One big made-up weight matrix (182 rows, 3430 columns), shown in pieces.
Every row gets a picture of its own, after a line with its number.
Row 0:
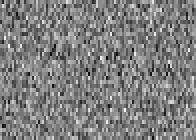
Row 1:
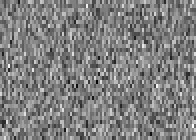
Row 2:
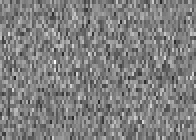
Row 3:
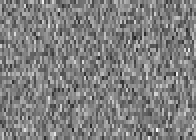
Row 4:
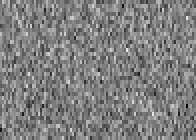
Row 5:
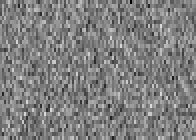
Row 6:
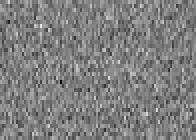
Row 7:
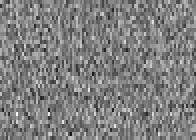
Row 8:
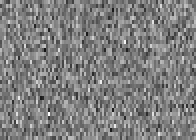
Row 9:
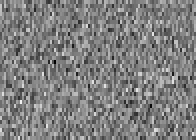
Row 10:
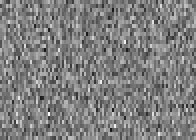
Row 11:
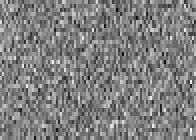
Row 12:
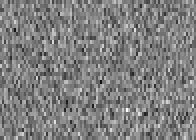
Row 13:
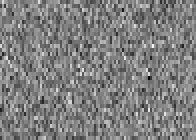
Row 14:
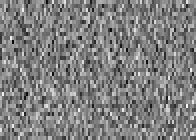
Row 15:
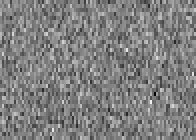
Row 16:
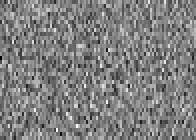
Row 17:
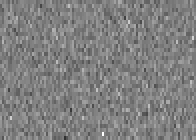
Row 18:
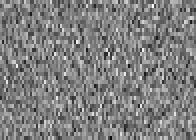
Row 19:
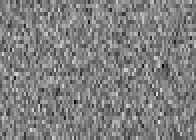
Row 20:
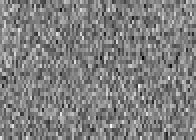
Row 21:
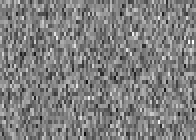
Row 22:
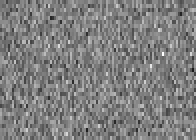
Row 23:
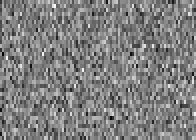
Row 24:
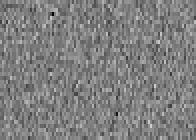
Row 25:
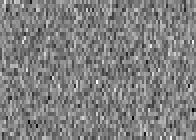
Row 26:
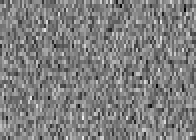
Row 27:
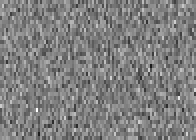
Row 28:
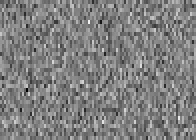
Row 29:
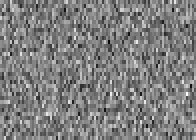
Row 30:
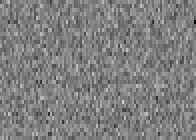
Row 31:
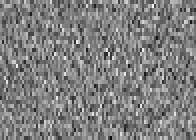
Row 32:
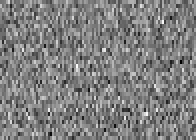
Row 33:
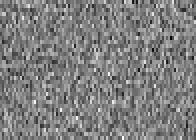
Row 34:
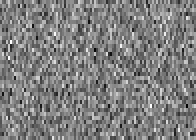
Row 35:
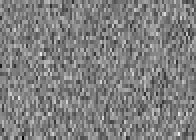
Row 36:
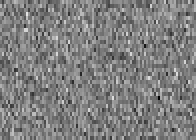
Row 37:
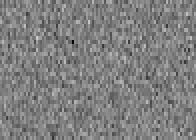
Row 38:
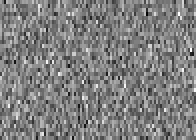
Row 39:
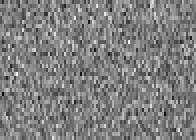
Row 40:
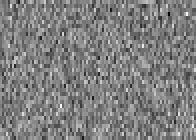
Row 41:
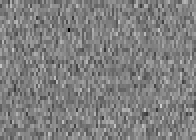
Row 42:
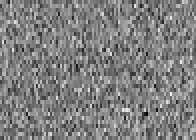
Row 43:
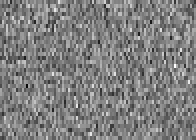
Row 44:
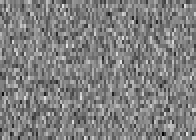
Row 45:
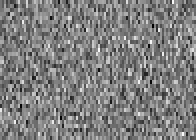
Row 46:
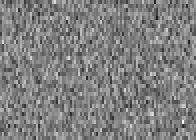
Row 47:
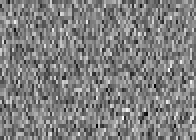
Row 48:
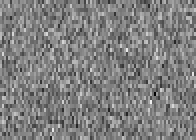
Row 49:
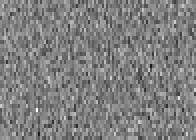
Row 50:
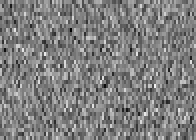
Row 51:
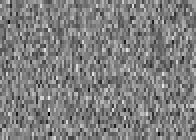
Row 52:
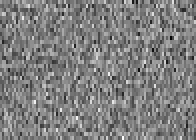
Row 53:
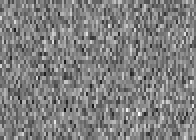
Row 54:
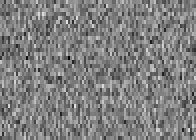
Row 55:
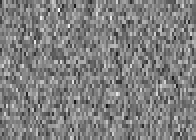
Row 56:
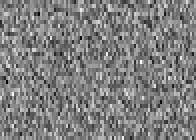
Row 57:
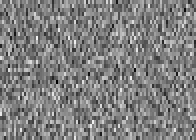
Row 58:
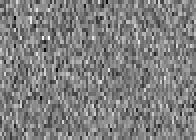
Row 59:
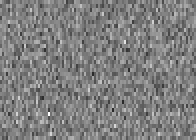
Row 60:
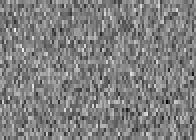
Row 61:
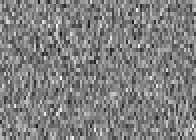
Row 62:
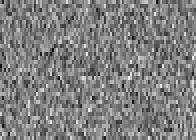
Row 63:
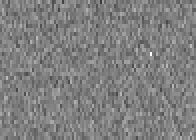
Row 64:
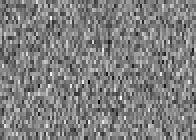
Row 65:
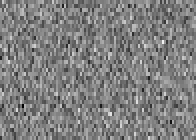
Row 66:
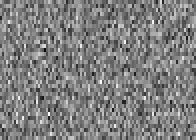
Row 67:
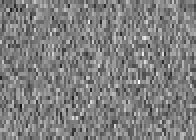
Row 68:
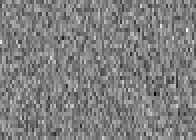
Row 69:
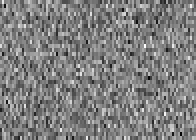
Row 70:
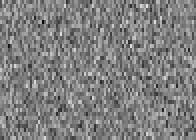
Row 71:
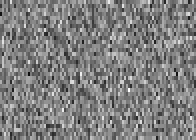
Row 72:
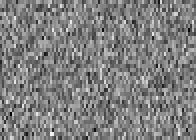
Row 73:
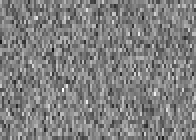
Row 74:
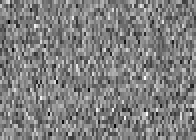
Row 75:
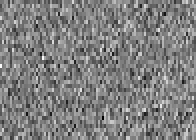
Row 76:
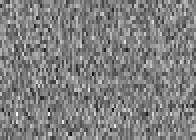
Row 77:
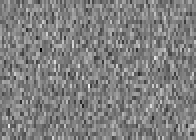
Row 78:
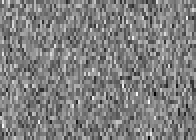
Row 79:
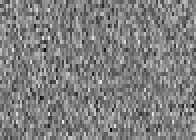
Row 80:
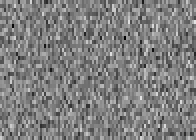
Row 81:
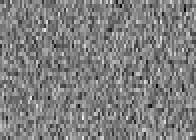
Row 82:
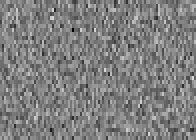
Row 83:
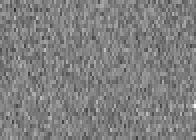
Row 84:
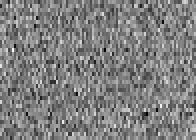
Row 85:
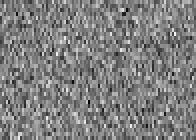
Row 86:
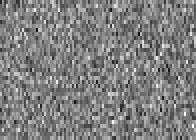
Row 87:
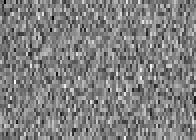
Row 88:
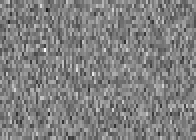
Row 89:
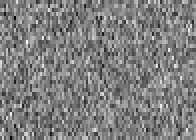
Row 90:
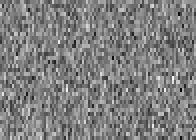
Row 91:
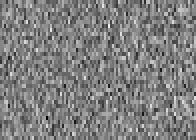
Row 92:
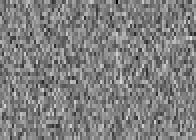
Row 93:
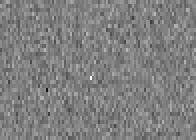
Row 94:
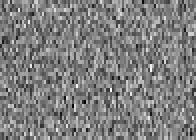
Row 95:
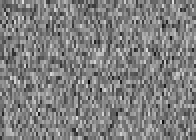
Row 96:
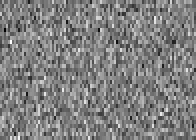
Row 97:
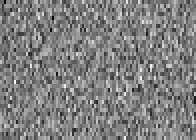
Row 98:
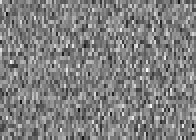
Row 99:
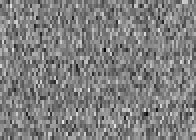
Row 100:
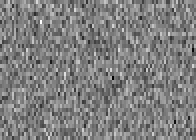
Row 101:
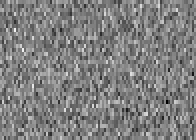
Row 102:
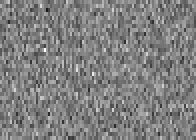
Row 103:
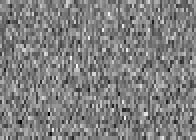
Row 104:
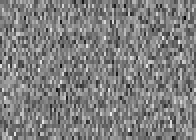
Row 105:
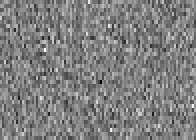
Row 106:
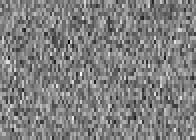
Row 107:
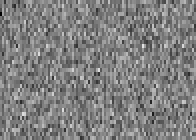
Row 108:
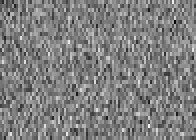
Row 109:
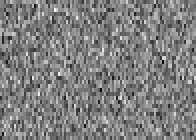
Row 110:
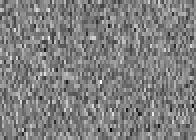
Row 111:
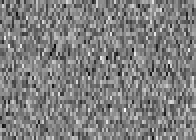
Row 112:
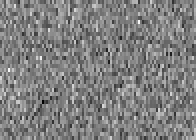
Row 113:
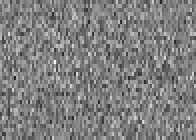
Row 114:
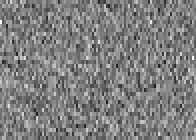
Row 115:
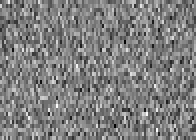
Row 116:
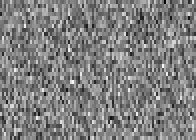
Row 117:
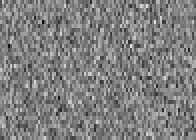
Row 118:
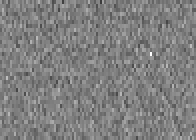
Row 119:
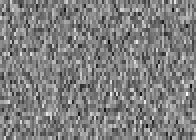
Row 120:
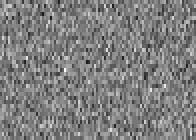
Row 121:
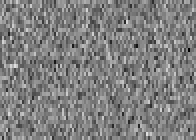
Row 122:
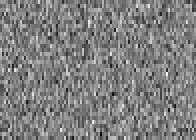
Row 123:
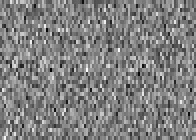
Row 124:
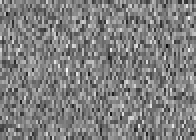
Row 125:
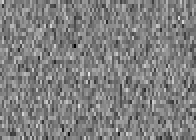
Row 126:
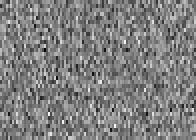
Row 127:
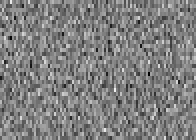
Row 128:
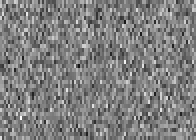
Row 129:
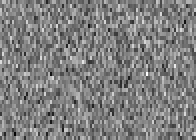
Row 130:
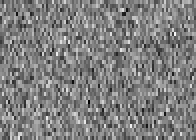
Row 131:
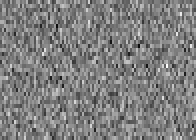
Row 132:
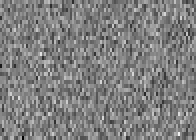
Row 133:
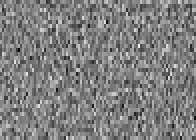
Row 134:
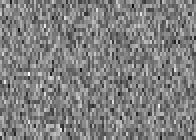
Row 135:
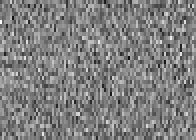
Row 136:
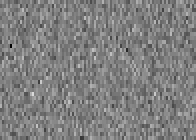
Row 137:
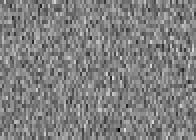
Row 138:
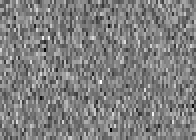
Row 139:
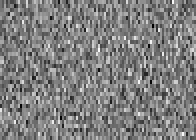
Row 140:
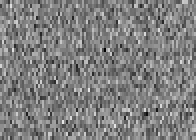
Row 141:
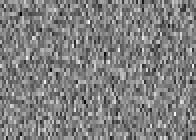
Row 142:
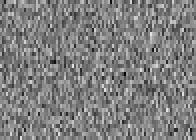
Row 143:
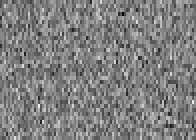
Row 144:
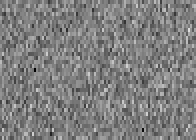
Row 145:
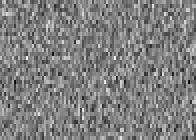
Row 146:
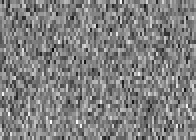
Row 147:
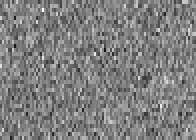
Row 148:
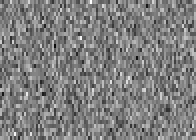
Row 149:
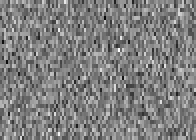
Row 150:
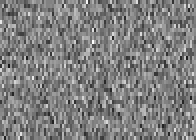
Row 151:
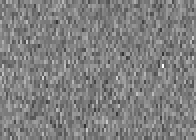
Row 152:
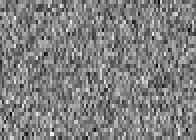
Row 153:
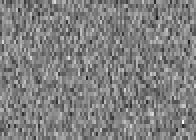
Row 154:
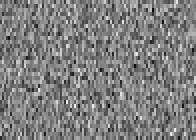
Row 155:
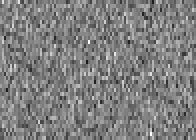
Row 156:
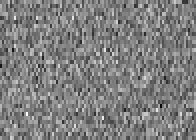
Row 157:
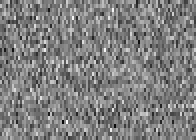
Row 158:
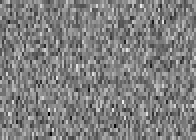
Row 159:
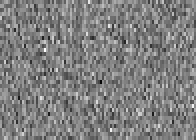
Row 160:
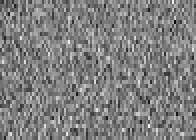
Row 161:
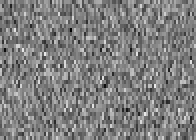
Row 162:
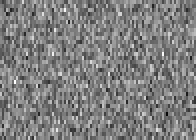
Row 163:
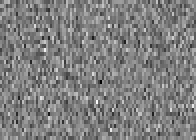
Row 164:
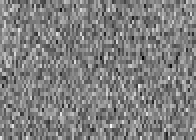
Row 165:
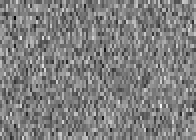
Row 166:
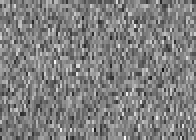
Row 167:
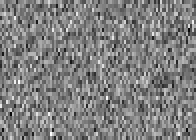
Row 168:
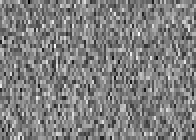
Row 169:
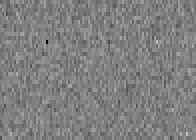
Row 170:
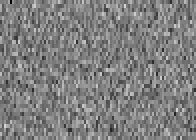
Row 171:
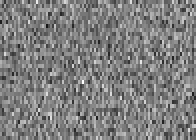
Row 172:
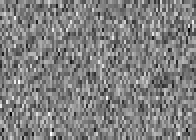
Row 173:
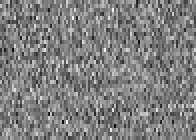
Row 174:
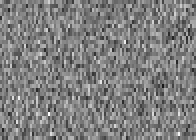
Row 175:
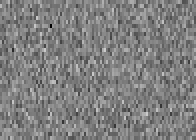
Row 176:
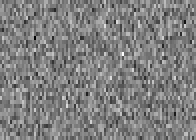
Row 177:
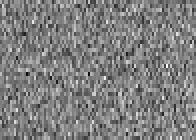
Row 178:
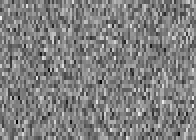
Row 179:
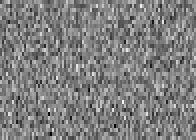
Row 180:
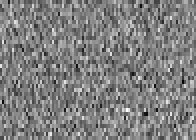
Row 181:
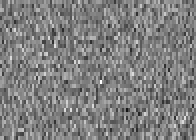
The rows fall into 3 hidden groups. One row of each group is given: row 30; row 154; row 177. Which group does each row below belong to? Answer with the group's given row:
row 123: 154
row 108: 154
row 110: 30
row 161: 30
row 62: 177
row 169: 154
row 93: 30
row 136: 177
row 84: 30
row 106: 177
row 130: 177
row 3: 177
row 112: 154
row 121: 177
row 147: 30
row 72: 30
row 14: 177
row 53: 30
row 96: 177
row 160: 154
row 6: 30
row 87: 154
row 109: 154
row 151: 154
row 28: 154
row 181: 30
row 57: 177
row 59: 30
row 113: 177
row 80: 154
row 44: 177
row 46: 154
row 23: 177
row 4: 177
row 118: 177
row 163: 30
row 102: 30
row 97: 154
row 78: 177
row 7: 30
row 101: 30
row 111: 177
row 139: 154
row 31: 154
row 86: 177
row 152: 30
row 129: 177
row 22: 154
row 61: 177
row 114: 154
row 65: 177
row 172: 30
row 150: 154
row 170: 154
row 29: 154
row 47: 30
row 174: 30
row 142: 154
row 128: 177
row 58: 30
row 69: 177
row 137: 154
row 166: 177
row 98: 177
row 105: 30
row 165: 30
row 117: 177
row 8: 30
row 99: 30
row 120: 154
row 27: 154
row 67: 154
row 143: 177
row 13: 177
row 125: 177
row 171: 154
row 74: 30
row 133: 177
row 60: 30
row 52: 154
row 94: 154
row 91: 154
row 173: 30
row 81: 177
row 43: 154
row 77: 177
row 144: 30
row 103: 30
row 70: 177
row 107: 177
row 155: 177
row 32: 30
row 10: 30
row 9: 177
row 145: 154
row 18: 154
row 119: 154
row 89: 30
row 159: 30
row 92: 177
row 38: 154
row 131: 177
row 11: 154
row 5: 177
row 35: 30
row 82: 154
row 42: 30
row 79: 30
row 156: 30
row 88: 30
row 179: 30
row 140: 30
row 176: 154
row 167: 30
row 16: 154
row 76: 30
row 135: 154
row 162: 154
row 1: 177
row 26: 177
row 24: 154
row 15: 177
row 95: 154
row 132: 30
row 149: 154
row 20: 154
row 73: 177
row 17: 30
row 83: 30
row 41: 30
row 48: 177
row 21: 177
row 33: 154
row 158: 30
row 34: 177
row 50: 30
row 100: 154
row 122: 177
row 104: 154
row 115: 30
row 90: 177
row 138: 30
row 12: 30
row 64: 154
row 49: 154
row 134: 177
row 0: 177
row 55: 177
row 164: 154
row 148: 177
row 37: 177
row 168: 177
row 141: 154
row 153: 154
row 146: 177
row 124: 177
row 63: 177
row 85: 177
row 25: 177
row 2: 177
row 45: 154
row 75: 30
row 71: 177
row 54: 154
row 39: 177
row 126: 30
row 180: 30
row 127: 154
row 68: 177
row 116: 177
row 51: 30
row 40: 177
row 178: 30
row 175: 30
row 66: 30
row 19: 177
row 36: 177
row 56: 154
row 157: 30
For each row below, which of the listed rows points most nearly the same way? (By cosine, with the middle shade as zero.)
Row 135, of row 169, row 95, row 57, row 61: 169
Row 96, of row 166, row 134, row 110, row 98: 134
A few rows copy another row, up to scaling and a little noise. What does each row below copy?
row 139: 45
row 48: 15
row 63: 118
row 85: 130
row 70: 117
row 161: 50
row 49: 27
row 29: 119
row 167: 172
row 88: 102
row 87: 97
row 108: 160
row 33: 52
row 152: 72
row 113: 2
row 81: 26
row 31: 18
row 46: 153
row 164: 20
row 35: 132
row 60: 101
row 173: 157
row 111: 0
